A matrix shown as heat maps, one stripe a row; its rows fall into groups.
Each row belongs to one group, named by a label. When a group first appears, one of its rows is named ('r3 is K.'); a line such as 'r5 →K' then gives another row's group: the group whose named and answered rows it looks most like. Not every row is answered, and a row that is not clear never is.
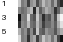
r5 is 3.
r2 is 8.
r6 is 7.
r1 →7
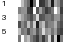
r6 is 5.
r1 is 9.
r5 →7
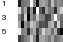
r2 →3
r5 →7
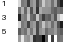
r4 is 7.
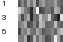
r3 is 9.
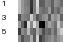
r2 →9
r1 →9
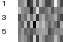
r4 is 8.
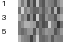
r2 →5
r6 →9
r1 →3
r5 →8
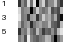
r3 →7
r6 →8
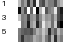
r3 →7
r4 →7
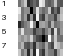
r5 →5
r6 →5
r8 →3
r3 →3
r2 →9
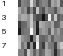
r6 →9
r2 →3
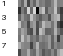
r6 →5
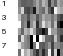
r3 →7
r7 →9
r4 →7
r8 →5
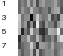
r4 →3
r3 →9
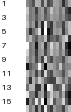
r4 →3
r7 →7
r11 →3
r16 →3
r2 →7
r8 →7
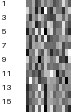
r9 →9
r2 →3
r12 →5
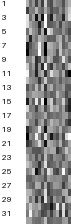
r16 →7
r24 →9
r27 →8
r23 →3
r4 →9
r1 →3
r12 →9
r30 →5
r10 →3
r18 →7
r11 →7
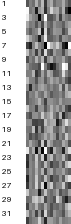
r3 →9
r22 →3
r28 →9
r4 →3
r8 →3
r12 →7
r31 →3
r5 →8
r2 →7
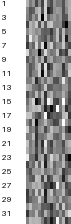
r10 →8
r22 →3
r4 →5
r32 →5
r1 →3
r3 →8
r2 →8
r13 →9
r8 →9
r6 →5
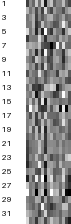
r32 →7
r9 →8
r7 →5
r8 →3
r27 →7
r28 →7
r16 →5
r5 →3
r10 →3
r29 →8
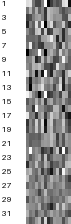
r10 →5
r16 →8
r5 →8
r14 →9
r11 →3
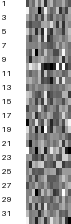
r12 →5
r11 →8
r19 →3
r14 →9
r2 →9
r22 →7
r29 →5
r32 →7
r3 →3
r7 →5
